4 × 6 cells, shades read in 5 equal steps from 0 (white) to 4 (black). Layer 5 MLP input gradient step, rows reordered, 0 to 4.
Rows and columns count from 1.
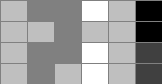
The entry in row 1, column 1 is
1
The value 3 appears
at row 3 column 6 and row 4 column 6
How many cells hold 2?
6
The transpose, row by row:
1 1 1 1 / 2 1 2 2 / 2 2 2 1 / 0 1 0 0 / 1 1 1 1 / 4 4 3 3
